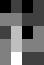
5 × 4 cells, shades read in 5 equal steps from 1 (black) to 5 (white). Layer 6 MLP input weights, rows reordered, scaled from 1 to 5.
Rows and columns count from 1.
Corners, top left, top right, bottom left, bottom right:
1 2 3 2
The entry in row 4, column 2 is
4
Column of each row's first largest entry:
2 1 2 2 2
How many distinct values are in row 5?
3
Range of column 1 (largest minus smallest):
2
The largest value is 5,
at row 5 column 2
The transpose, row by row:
1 3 2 3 3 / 2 3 4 4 5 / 1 2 1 3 2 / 2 2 3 3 2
